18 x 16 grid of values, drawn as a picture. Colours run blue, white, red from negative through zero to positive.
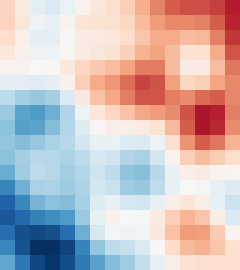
Odd rows or columns: none. Lone odd cells: none. Slope: up to the top right. Mirror symmetry: none. Ninth with the lowest average: bottom left. Average level on the scale: 50%.
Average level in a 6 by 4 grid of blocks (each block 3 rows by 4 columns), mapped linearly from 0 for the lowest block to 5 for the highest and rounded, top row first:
3 3 4 5 / 3 4 4 4 / 1 3 4 5 / 2 2 2 4 / 1 2 3 3 / 0 1 3 4
